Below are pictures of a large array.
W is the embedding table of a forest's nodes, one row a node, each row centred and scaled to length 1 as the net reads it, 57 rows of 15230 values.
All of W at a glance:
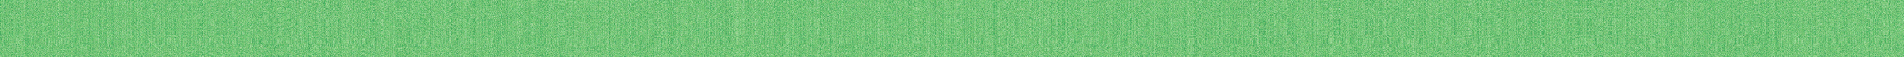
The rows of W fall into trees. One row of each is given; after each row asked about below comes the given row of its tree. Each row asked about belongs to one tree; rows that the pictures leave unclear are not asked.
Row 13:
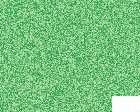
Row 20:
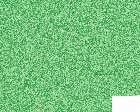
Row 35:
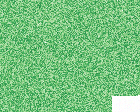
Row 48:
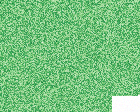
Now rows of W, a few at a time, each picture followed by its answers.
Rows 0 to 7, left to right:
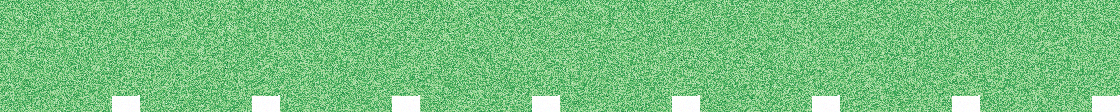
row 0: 20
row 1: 13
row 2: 13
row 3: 20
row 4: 20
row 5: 20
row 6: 13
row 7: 20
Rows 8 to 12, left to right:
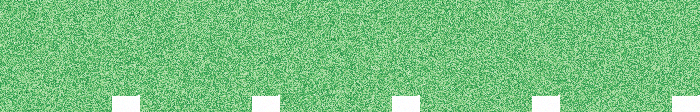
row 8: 35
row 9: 35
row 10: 20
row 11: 48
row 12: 20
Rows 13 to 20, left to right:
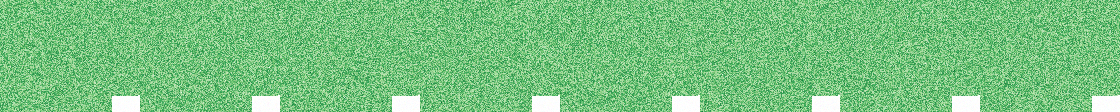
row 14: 35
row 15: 35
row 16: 48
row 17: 35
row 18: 48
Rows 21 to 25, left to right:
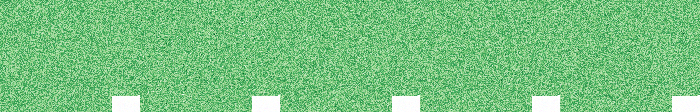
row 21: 20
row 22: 48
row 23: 20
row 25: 20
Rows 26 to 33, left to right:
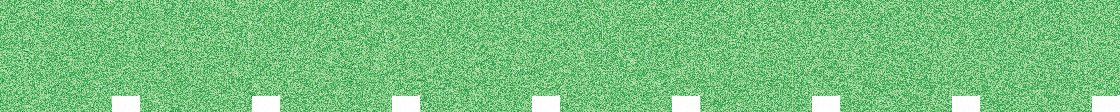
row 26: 13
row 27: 48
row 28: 20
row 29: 20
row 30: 13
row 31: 20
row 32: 20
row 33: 20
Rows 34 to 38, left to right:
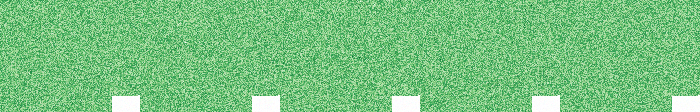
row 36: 13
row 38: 35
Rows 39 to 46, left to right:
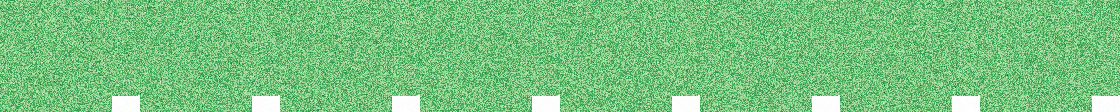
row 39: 35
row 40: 35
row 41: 35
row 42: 35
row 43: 35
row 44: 13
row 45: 13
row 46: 13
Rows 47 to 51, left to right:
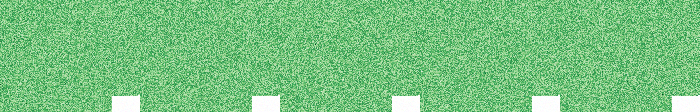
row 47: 48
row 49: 35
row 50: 48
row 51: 13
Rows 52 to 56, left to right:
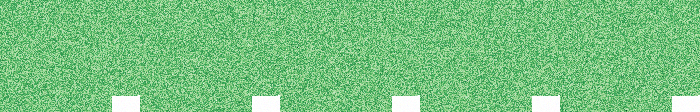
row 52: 20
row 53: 35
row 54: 20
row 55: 13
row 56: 13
